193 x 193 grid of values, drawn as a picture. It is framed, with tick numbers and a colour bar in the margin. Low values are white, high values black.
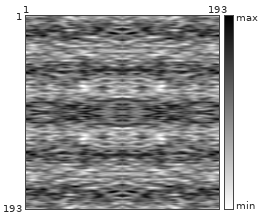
Mirror symmetry: left to right and top to bottom. Average level on the scale: 50%. Stripes: horizontal, repeating 5 times. Slope: none.
